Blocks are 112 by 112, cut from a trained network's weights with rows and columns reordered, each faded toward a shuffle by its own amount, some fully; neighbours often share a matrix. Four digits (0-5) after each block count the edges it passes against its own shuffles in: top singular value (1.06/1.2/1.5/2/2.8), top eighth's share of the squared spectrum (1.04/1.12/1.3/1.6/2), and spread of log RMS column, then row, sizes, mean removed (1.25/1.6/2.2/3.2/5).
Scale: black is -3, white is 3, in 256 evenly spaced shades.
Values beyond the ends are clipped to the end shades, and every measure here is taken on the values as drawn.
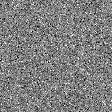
2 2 0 1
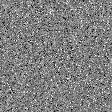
0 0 0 0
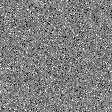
0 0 0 0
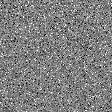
1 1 0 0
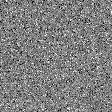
0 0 0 0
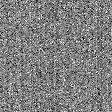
2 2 0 1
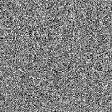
3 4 1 2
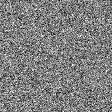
1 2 0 0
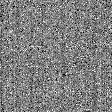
2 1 0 1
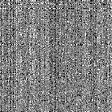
4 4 2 3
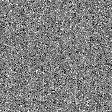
1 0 0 0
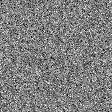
1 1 0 0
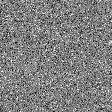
0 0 0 0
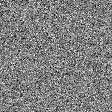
0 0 0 0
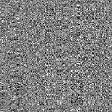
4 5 3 3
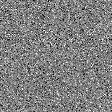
2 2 1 1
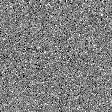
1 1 0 0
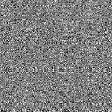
4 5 2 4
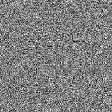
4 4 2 2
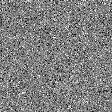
2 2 1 1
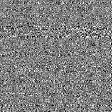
3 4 1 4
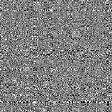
4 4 2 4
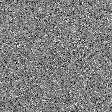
2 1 0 0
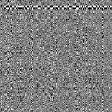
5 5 4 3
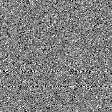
3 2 1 2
